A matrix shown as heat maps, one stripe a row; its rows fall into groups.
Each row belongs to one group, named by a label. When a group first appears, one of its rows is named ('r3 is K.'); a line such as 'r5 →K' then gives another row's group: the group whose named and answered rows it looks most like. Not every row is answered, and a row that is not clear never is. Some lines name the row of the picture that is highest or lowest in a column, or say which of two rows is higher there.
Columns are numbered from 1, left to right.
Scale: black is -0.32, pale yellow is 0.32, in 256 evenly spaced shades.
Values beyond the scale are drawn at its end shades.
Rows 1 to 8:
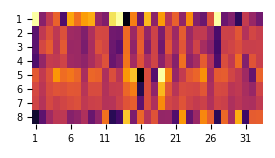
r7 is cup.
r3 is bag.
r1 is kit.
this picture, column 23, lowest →8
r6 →cup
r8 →bag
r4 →bag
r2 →bag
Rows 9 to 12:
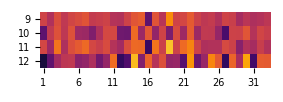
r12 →bag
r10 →bag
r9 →cup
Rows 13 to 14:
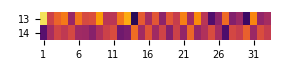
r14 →bag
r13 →kit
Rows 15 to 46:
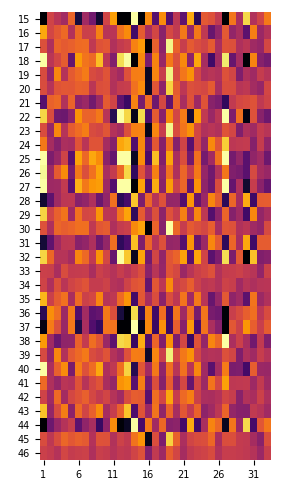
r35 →kit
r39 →cup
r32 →kit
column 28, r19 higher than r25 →Yes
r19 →cup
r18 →kit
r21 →bag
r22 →kit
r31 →bag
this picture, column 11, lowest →22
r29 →kit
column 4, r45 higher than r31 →Yes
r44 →bag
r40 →kit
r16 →kit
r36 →bag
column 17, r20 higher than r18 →No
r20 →cup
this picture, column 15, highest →22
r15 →bag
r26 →kit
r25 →kit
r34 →cup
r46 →cup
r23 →cup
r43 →kit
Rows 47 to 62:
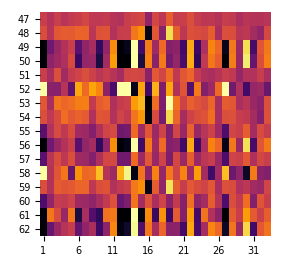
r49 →bag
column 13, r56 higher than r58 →No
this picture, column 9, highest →58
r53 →cup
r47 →cup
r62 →bag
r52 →kit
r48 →cup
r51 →cup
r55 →bag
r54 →cup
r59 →cup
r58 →kit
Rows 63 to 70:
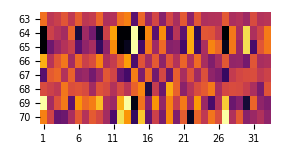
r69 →kit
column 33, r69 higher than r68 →No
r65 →bag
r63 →kit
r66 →kit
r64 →bag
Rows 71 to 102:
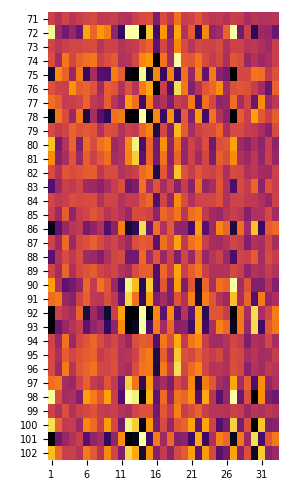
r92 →bag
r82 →cup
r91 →kit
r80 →kit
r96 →cup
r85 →cup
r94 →cup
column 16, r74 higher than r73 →No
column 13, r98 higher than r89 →Yes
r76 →cup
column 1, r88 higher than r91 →No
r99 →cup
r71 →cup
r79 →cup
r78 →bag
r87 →cup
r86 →bag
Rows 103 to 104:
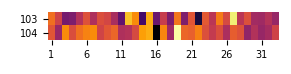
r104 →cup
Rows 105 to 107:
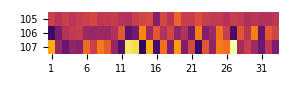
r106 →bag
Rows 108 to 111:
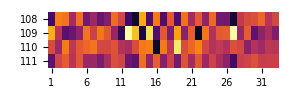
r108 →bag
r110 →cup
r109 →kit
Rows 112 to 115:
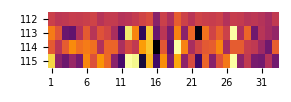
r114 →cup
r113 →kit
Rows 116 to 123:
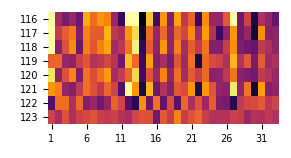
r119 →kit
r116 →kit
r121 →kit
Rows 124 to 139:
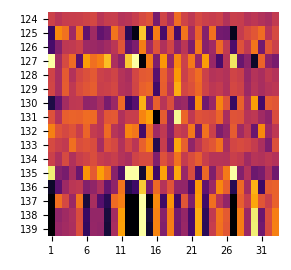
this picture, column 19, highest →131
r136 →bag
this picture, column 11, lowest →135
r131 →cup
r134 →cup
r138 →bag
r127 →kit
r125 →bag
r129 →cup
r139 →bag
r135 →kit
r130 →bag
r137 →bag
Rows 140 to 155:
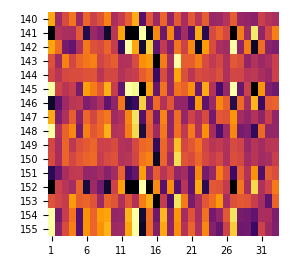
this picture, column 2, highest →142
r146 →bag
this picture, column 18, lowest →153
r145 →kit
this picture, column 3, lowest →142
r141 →bag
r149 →cup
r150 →cup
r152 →bag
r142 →kit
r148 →kit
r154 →kit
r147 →kit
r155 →kit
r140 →kit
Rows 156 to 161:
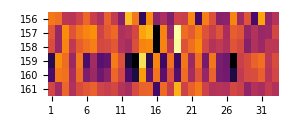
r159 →bag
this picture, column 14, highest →159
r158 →cup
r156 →kit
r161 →cup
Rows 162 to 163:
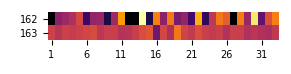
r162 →bag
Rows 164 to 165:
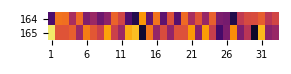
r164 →bag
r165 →kit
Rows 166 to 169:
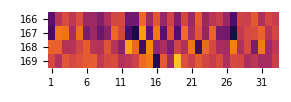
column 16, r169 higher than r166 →No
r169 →cup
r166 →bag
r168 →kit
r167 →bag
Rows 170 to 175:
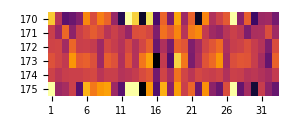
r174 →cup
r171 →cup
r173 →cup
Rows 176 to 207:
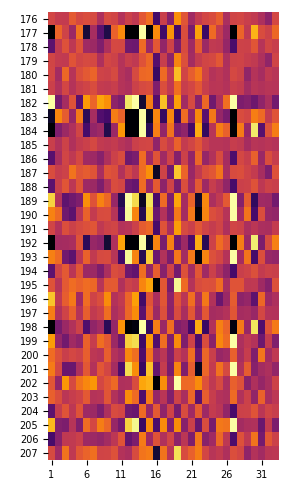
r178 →bag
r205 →kit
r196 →kit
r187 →cup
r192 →bag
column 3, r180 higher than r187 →Yes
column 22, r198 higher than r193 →Yes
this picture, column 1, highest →182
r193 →kit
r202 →cup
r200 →kit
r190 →kit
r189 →kit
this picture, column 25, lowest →196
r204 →bag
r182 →kit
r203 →kit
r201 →kit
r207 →cup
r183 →bag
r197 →kit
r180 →cup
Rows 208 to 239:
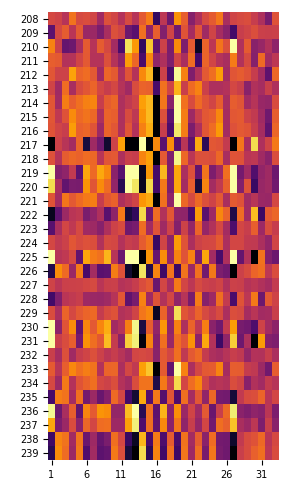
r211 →kit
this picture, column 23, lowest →217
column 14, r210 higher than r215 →No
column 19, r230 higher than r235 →Yes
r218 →cup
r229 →cup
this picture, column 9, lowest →217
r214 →cup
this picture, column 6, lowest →217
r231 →kit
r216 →cup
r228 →bag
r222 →bag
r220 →kit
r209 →bag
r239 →bag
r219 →kit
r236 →kit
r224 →cup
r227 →cup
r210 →kit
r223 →bag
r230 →kit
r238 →bag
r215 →cup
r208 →cup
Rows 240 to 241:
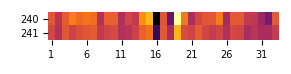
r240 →cup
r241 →cup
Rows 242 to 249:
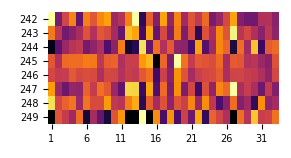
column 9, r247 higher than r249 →Yes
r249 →bag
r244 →bag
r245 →cup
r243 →kit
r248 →kit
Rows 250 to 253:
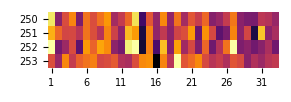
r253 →cup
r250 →kit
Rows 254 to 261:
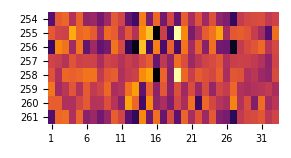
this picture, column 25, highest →255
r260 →kit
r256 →bag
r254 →bag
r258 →cup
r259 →kit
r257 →cup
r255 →cup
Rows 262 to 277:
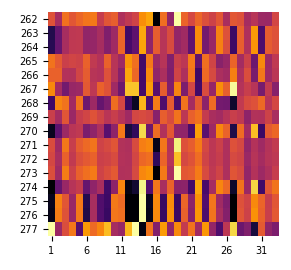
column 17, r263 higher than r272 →No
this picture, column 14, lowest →277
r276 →bag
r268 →bag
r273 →cup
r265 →kit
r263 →bag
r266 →kit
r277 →kit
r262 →cup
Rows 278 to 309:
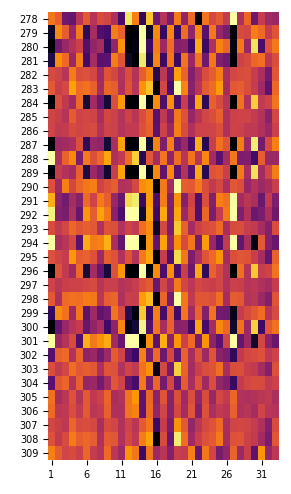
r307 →cup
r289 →bag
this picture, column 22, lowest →278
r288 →kit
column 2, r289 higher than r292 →Yes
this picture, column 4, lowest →278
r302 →bag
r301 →kit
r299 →bag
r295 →cup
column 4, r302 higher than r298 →No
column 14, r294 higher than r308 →No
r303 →cup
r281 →bag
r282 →cup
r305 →kit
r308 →cup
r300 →bag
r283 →cup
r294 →kit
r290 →cup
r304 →bag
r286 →cup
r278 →kit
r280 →bag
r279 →bag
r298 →cup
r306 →kit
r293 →cup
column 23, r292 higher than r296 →Yes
